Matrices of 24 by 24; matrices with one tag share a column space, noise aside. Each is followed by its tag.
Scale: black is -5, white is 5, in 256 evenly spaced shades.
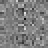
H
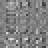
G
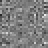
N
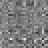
G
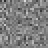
H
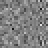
H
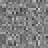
H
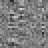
N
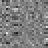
N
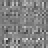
G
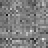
G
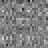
H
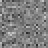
N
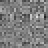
N
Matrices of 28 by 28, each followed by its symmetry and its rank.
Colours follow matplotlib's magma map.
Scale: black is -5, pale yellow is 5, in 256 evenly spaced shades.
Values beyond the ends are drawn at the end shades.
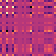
symmetric, rank one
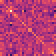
symmetric, rank five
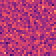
antisymmetric, full rank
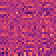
neither, rank five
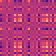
symmetric, rank one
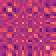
symmetric, rank three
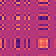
symmetric, rank one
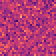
antisymmetric, full rank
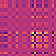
symmetric, rank one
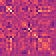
symmetric, rank five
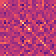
symmetric, rank five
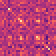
symmetric, rank five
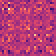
symmetric, rank three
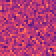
antisymmetric, full rank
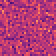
antisymmetric, full rank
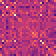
symmetric, rank five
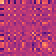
symmetric, rank three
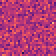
antisymmetric, full rank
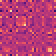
symmetric, rank three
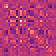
symmetric, rank three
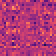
neither, rank five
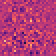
neither, rank five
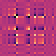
symmetric, rank one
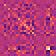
symmetric, rank three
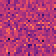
neither, rank five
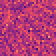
antisymmetric, full rank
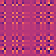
symmetric, rank one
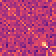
symmetric, rank five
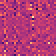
neither, rank five
